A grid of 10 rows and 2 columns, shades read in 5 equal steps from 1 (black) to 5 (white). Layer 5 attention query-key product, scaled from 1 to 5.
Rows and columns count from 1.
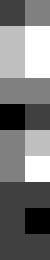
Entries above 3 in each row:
0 2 2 0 0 1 1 0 0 0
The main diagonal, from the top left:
2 5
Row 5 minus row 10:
-1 0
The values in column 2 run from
1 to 5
